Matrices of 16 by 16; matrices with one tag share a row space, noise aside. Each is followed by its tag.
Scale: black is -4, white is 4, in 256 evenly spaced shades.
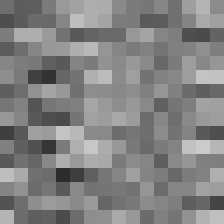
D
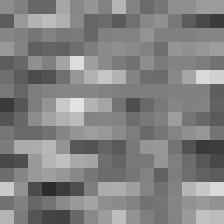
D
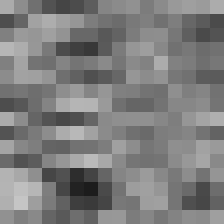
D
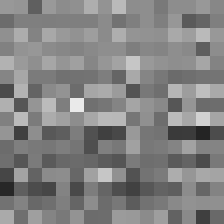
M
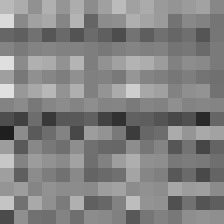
M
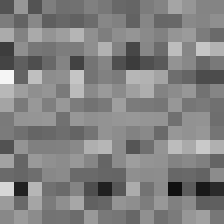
M
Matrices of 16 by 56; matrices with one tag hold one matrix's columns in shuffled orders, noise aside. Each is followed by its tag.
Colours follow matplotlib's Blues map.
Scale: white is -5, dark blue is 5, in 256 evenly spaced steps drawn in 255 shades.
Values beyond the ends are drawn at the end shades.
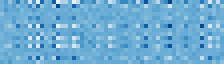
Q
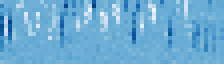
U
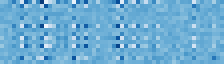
Q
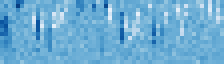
U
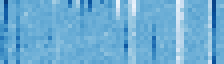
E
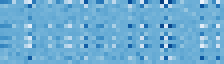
Q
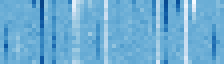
E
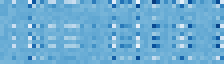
Q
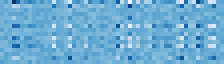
Q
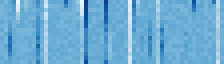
E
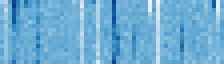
E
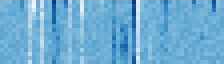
E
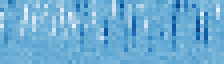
U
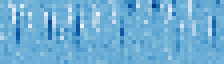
U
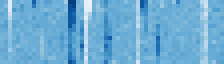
E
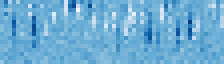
U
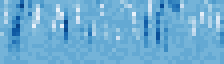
U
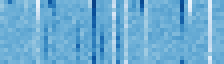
E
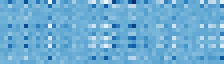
Q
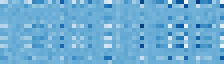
Q
